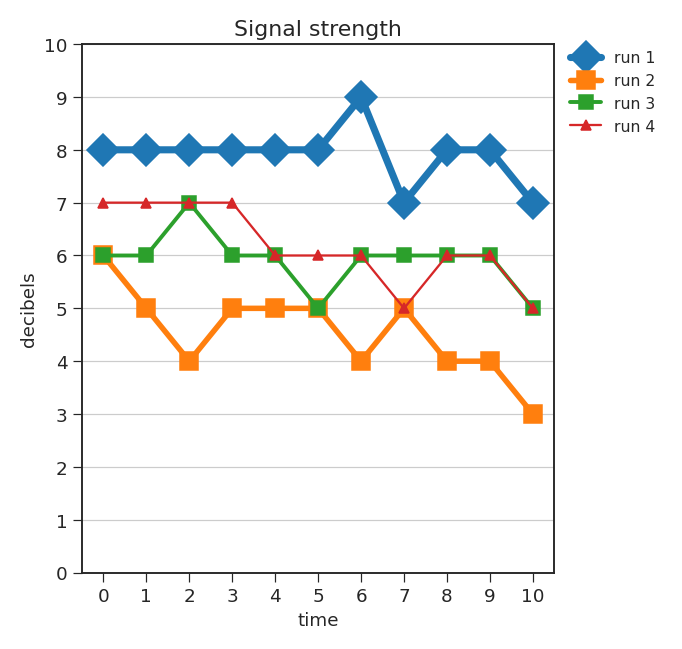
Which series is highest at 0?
run 1
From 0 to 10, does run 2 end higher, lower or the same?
lower
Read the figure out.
Title: Signal strength
x-axis: time, ticks 0 1 2 3 4 5 6 7 8 9 10
y-axis: decibels, ticks 0 1 2 3 4 5 6 7 8 9 10
Legend: run 1, run 2, run 3, run 4
Values:
run 1: 8 8 8 8 8 8 9 7 8 8 7
run 2: 6 5 4 5 5 5 4 5 4 4 3
run 3: 6 6 7 6 6 5 6 6 6 6 5
run 4: 7 7 7 7 6 6 6 5 6 6 5
